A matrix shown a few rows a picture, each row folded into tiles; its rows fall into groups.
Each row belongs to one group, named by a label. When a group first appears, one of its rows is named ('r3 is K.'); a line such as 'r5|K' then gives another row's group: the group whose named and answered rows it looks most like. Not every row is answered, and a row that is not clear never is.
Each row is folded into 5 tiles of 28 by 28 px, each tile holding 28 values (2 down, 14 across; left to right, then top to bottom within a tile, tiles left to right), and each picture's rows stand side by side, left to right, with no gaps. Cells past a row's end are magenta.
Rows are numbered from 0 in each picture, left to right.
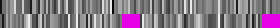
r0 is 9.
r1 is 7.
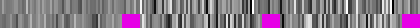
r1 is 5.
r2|9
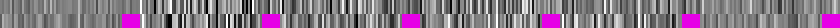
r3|9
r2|5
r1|5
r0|7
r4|7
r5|9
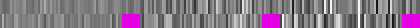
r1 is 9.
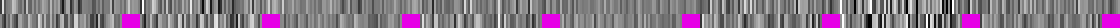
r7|7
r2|9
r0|9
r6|5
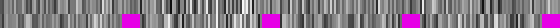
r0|9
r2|7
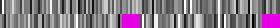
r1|7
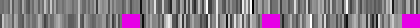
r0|7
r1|9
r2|9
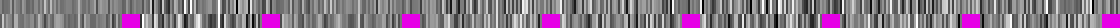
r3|9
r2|7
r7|9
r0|7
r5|5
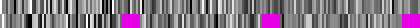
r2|9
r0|5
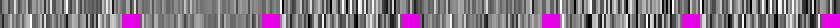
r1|7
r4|5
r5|5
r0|9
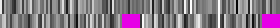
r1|7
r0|5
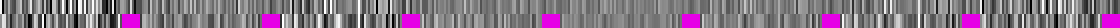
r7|5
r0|5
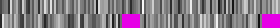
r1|9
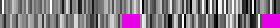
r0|9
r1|5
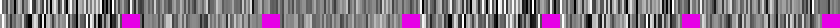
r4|5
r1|9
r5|5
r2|9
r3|5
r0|5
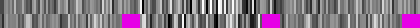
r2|9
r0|9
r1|5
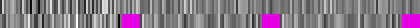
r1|7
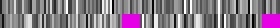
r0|9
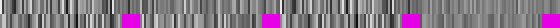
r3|7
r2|5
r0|5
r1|7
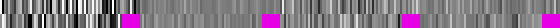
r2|9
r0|5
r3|9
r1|7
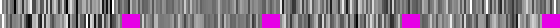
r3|9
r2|5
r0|5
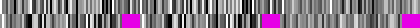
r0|5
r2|9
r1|5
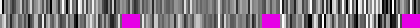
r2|5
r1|7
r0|5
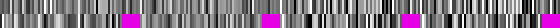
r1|5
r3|5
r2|5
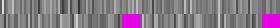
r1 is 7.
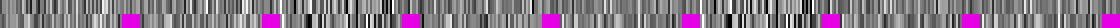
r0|9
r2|5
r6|7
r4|7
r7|7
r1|9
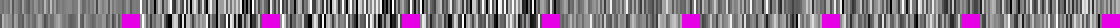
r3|5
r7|9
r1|5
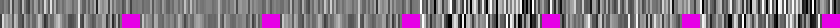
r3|5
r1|7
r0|7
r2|7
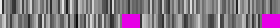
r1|7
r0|5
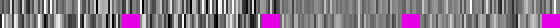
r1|5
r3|9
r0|7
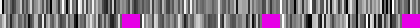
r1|7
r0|5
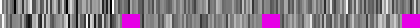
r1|9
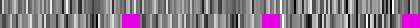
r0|9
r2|5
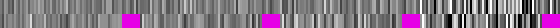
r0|9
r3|5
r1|7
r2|7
